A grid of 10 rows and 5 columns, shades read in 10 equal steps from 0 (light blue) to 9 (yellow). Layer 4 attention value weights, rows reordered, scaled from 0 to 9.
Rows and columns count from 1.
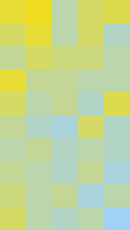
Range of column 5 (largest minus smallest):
7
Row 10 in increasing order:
0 2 3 3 6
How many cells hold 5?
3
